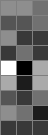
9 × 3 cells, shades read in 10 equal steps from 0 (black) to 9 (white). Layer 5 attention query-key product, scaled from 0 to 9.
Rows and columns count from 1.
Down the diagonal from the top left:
5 3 2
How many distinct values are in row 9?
1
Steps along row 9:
same same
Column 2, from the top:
5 3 2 4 0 1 2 4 2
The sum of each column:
40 23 31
